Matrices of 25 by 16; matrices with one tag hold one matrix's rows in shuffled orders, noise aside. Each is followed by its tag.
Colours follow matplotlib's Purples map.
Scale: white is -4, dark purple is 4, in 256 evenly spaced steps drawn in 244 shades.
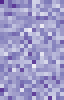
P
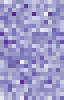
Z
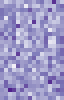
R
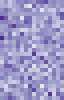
P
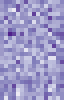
R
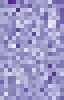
R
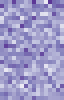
Z
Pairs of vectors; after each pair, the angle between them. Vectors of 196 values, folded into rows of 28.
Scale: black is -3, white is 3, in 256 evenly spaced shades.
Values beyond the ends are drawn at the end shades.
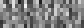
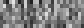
nearly parallel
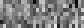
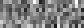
nearly opposite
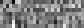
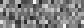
partly aligned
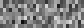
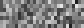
partly opposed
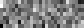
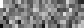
nearly parallel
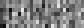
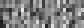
nearly parallel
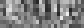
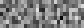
partly opposed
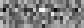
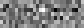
nearly parallel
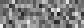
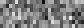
partly opposed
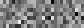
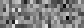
orthogonal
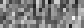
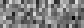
nearly opposite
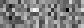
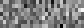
orthogonal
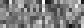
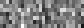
partly opposed
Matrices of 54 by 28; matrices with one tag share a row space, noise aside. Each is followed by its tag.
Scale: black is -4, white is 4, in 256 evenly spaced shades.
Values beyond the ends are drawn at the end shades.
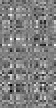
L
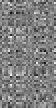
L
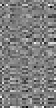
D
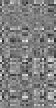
D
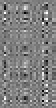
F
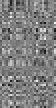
L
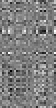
L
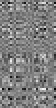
L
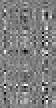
F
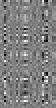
F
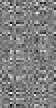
L
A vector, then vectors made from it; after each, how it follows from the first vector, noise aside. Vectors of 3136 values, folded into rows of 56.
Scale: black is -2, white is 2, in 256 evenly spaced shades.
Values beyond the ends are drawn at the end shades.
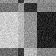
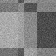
shrunk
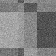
shrunk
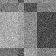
shrunk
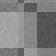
shrunk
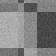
shrunk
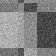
shrunk
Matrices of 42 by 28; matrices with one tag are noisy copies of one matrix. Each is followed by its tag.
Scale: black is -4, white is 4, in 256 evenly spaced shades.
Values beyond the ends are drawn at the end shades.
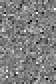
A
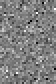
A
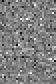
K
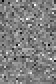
K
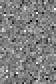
A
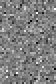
A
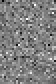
K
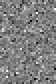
A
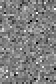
A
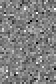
A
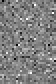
K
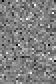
K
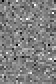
K
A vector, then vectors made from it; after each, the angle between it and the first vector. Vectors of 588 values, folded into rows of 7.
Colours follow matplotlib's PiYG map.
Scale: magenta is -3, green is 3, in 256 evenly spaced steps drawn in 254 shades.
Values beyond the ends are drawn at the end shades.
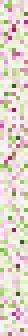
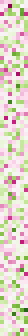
partly opposed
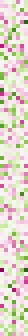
partly opposed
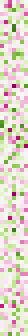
nearly opposite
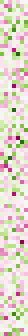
nearly opposite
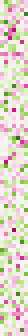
nearly parallel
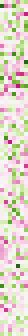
partly opposed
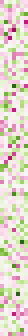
nearly parallel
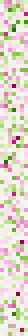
nearly opposite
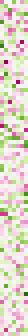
partly aligned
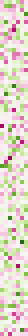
nearly parallel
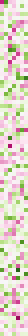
partly aligned
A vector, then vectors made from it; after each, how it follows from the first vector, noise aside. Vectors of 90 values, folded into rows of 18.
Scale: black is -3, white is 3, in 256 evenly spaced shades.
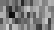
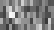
negated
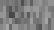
shrunk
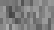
shrunk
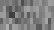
shrunk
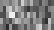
negated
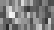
negated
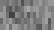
shrunk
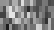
negated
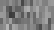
shrunk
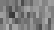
shrunk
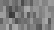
shrunk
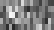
negated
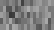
shrunk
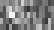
negated
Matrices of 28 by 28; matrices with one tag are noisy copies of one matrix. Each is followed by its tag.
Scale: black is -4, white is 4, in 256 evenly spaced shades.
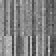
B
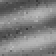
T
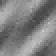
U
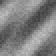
U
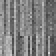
B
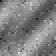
U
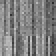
B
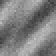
U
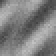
U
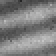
T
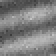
T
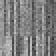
B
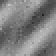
U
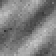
U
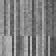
B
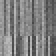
B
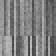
B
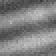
T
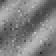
U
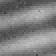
T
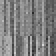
B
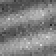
T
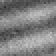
T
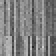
B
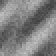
U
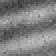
T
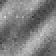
U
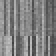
B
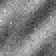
U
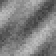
U
